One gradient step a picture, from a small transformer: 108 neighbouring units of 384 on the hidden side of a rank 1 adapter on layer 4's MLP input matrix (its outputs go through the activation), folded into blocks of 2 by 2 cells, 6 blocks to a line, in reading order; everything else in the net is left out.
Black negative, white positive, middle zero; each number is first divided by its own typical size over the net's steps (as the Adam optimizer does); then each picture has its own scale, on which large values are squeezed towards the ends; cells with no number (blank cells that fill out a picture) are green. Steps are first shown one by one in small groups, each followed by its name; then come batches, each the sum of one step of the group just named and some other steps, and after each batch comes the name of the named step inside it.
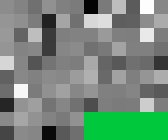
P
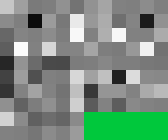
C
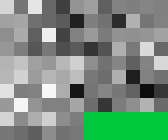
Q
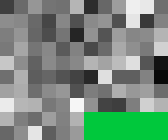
Q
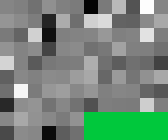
P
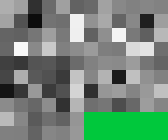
C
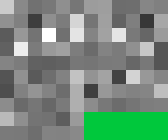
C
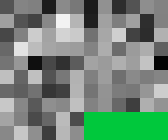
C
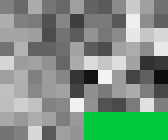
Q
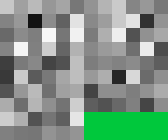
C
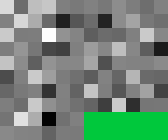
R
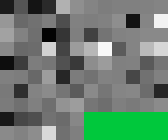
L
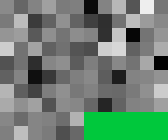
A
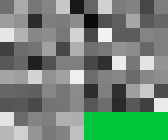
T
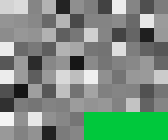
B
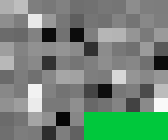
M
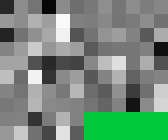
M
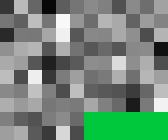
M
